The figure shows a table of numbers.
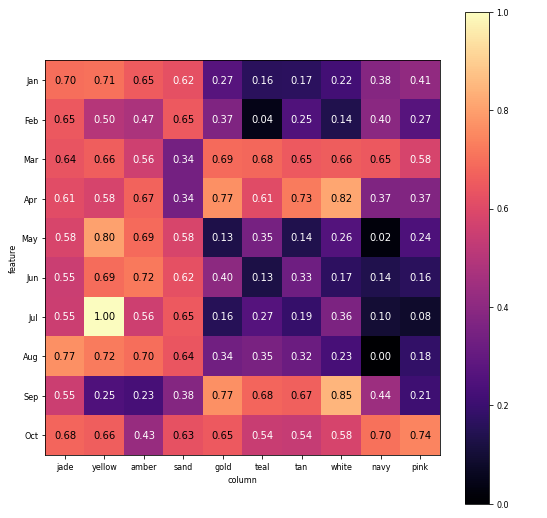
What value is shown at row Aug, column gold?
0.34
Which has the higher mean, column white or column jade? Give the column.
jade
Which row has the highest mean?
Oct
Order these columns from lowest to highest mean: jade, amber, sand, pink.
pink, sand, amber, jade
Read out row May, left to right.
0.58 0.80 0.69 0.58 0.13 0.35 0.14 0.26 0.02 0.24
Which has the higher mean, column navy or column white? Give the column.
white
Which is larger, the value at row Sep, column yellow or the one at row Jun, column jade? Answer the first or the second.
the second
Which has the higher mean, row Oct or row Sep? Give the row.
Oct
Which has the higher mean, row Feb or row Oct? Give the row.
Oct
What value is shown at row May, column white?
0.26
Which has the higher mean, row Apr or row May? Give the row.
Apr
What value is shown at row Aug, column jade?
0.77
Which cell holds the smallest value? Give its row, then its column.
Aug, navy
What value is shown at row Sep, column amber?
0.23
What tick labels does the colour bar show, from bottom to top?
0.0, 0.2, 0.4, 0.6, 0.8, 1.0
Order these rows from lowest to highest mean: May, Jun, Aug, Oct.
May, Jun, Aug, Oct
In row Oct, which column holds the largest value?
pink
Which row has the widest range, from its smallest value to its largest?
Jul
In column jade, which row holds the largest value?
Aug
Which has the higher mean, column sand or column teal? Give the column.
sand
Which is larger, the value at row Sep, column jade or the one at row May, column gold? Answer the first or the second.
the first
